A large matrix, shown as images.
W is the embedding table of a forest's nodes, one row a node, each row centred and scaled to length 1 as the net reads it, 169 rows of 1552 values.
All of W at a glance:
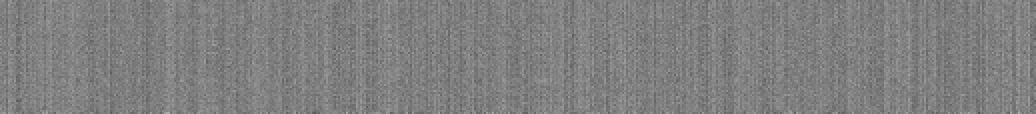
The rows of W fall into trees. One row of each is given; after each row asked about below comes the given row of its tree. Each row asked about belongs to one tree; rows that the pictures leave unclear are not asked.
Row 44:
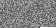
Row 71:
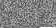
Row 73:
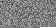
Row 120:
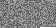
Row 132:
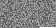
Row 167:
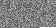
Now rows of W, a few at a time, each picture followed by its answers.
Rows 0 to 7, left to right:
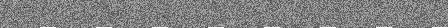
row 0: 167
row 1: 120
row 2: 44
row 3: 120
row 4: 73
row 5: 73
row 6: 71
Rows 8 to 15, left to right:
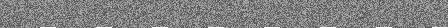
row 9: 132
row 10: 73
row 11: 73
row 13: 132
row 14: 73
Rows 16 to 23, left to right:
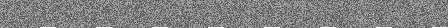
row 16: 167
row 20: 132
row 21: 44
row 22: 132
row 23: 73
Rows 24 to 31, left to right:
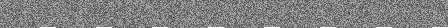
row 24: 132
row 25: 132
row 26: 73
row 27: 132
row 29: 120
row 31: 120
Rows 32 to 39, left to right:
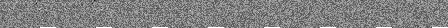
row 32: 71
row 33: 71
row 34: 132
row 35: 132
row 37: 73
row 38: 120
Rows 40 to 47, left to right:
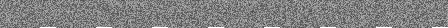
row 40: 73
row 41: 120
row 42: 44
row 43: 120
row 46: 71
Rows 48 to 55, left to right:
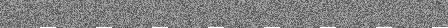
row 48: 120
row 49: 71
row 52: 73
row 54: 73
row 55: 120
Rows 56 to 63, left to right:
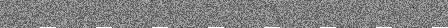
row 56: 120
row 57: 73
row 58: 71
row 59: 71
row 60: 120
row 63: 71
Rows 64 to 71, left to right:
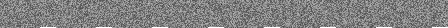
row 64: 120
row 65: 73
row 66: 120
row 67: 120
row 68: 73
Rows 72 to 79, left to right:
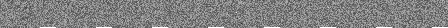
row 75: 71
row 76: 132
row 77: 132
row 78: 120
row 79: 120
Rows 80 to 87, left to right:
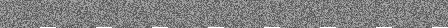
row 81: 73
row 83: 132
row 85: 73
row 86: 71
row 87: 73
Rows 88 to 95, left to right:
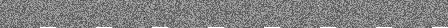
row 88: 73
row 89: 120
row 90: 73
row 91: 132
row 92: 71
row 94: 132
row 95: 73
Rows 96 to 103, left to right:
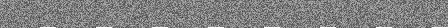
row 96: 167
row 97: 71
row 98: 73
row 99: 132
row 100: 71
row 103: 73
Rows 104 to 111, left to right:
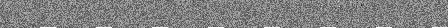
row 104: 71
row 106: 73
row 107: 120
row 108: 73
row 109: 167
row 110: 44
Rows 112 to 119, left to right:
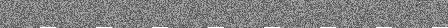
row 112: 73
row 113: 71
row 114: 120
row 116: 71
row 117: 120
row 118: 73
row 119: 120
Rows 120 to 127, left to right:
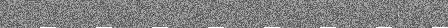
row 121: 120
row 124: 167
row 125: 120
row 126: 44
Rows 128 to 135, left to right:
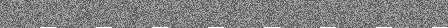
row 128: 120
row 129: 73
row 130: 73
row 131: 71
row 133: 120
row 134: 71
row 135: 120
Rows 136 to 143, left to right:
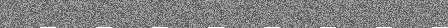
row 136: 73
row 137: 44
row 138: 132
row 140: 73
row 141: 120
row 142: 167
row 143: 167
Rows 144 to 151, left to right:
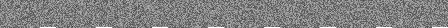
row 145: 132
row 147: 73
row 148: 120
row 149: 73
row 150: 120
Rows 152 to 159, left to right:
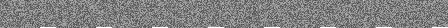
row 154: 71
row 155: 132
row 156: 73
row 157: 120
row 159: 120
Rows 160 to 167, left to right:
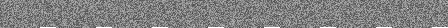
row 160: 120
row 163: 120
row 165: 73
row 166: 120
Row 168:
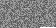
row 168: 167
